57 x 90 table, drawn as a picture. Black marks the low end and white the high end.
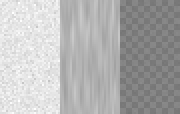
The table splits into one row of 3 panels. Panel 1,1: very high, fine-grained, faint in contrast. Panel 1,2: high, streaked downward, faint in contrast. Panel 1,3: middling, checkered, faint in contrast.
